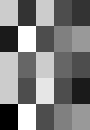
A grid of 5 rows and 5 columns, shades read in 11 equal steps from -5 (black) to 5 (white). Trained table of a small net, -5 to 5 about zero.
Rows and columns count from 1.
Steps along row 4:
down up down down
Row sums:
-2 0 2 -1 -1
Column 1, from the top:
3 -4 3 3 -5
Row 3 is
3 -1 3 -1 -2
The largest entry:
5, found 2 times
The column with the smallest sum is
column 5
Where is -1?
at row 3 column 2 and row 3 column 4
